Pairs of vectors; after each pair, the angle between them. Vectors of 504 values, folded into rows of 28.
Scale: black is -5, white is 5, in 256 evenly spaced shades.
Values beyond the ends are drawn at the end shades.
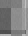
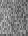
partly opposed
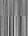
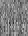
partly aligned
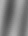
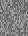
orthogonal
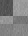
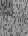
partly aligned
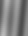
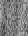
partly opposed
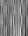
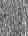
partly opposed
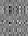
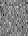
partly opposed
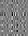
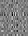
nearly parallel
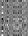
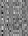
nearly opposite
